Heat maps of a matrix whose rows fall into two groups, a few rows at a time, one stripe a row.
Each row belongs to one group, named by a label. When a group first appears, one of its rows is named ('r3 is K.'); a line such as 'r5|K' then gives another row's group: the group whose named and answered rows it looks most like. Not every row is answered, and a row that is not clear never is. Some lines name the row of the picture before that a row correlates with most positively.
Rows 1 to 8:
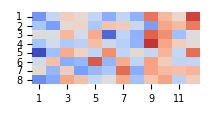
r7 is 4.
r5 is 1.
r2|1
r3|4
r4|4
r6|4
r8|1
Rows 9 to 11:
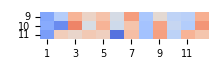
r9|1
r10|1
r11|4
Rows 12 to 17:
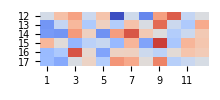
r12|4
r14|1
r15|4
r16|1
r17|1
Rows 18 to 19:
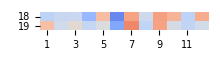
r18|4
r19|4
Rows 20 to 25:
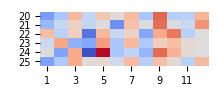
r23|4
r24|4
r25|1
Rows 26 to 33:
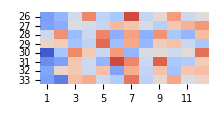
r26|1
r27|1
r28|4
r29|4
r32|4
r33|1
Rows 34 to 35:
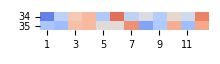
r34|1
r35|1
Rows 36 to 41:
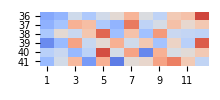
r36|1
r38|4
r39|1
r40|4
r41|4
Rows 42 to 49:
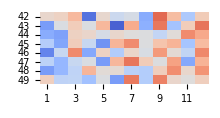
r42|4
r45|1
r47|1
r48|1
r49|4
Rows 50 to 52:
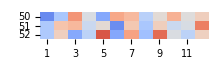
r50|1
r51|4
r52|4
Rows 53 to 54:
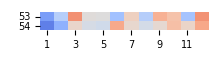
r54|1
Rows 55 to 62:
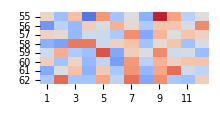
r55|4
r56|1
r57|4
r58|1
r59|4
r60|4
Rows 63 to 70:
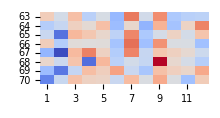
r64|4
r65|1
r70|1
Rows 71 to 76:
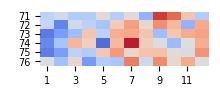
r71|4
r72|1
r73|1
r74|1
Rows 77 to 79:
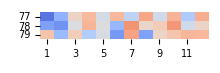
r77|1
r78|1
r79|4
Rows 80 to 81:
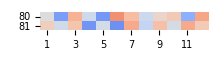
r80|1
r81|4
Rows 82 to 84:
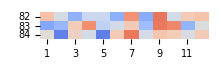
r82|4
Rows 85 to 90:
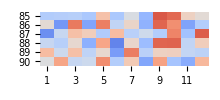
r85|4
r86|4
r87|1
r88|4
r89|4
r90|4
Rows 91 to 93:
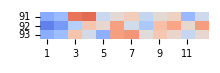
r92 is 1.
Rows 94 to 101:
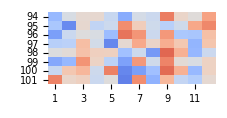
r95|1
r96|1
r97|1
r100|4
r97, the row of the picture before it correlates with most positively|93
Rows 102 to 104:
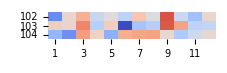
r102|4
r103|4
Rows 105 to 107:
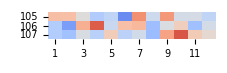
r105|4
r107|4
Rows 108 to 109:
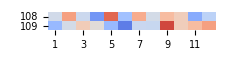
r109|4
